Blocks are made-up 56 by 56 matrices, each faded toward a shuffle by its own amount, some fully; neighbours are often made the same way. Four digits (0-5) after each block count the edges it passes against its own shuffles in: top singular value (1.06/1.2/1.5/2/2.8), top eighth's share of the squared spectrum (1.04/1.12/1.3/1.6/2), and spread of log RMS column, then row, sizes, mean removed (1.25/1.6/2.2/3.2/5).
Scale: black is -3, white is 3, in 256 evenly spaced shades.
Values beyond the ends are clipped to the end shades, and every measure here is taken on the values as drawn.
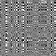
5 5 4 3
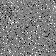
0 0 0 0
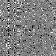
4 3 2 1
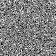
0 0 0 0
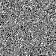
1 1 0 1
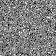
0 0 0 0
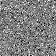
0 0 0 0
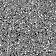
0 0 0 0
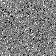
0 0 1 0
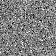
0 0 0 0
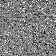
1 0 0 0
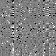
4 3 2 2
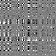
5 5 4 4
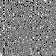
3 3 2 1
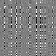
5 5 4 3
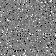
2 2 0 0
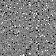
3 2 1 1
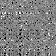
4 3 2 2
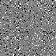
3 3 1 1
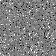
2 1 0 0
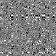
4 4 2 2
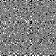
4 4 2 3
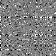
4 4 2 3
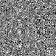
3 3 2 1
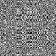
4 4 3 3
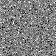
1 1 0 0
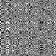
4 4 3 2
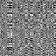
4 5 3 3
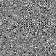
3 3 1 1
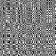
4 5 4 3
